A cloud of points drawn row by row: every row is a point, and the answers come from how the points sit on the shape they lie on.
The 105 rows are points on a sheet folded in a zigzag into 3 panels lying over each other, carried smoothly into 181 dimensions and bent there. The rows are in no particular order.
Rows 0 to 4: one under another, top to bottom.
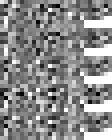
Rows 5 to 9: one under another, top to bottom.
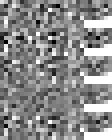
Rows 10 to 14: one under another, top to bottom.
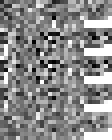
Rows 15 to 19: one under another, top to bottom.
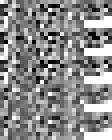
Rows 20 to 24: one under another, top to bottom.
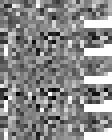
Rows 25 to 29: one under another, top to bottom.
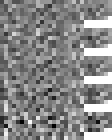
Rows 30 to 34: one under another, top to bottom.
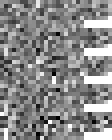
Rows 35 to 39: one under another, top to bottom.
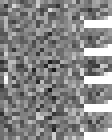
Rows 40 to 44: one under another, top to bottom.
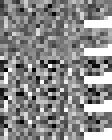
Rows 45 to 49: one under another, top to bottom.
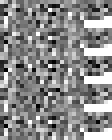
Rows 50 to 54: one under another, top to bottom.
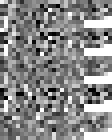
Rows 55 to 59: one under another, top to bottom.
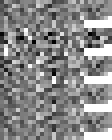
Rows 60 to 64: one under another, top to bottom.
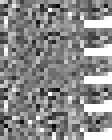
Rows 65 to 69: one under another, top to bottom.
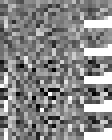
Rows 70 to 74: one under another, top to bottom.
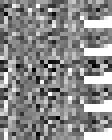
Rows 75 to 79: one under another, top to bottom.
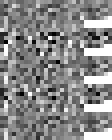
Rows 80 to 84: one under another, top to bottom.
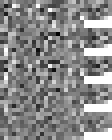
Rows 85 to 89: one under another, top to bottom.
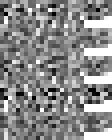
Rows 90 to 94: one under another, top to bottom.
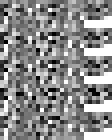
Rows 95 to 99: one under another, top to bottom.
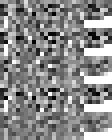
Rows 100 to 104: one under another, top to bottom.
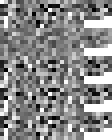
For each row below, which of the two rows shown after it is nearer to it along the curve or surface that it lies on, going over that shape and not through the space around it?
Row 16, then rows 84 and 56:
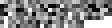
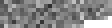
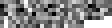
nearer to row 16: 56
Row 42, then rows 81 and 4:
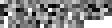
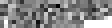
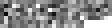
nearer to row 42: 81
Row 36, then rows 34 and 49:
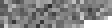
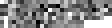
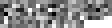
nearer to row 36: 34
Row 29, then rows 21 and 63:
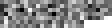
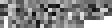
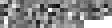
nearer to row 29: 63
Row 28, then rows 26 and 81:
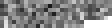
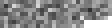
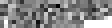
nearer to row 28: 81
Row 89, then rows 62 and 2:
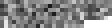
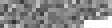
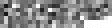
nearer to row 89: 62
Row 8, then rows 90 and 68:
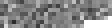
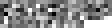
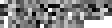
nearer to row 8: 68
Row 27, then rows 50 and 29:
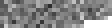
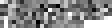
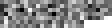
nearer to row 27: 50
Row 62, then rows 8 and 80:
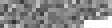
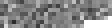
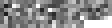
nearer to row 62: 8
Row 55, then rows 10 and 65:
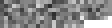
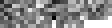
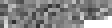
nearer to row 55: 10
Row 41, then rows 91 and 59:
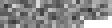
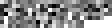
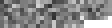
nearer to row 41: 59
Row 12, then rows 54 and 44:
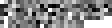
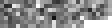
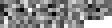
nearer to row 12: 44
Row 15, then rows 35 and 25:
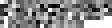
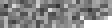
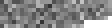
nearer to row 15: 35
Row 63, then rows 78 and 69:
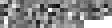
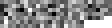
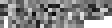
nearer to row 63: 78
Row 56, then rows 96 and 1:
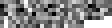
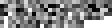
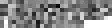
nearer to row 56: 96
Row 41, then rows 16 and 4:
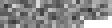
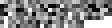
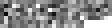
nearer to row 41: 4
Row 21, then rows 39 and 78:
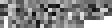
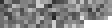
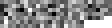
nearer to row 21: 78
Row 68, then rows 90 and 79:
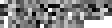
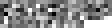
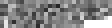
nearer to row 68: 79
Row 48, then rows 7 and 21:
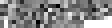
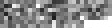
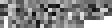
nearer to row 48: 21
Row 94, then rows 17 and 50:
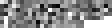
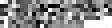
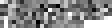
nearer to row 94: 17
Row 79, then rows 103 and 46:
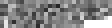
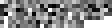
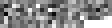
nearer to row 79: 103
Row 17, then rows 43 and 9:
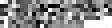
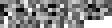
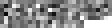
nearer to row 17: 43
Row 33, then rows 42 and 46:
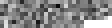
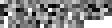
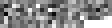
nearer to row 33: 42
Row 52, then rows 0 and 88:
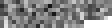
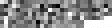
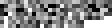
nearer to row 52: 88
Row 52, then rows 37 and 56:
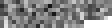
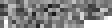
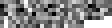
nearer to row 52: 37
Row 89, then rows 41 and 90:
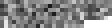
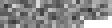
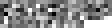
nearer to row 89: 41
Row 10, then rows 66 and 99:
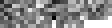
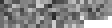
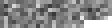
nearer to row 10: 66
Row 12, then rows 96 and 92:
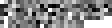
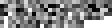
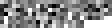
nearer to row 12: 96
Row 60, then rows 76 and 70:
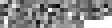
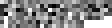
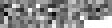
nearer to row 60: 76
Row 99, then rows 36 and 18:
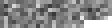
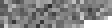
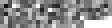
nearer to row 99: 18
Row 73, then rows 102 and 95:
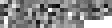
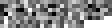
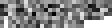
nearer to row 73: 102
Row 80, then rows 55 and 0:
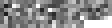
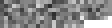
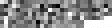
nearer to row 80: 55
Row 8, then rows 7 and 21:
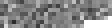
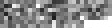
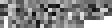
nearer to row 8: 21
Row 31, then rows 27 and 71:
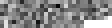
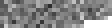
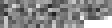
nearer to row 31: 27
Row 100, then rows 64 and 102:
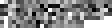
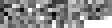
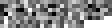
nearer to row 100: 102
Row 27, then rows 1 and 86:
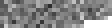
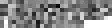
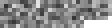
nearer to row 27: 1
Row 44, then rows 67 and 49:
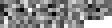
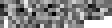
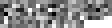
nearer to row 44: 67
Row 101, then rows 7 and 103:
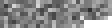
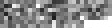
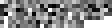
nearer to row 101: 7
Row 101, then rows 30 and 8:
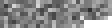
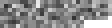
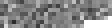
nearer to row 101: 30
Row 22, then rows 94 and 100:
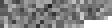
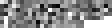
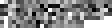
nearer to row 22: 100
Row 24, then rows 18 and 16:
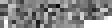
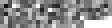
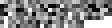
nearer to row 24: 16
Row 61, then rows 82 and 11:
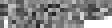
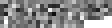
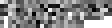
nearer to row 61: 11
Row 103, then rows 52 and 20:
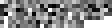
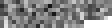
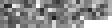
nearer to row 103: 52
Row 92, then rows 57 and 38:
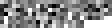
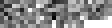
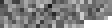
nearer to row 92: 57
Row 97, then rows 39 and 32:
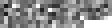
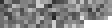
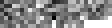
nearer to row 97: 32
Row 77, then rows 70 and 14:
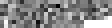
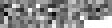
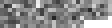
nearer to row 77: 14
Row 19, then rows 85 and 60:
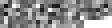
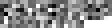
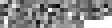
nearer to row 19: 85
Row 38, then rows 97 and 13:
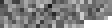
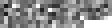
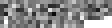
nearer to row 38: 13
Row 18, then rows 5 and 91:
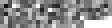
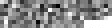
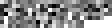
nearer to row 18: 91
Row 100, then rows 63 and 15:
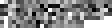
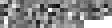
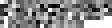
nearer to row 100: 15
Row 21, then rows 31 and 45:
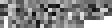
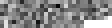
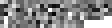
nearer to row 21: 31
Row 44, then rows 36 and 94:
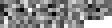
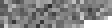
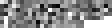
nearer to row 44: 94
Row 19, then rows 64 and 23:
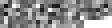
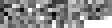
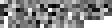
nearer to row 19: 64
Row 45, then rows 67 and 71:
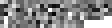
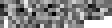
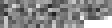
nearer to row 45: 71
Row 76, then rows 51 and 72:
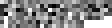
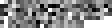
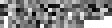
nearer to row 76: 51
